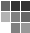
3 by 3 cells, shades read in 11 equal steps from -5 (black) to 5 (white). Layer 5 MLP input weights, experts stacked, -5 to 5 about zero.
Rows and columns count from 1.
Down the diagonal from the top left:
-1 0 1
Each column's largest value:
5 0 1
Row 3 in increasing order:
0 1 5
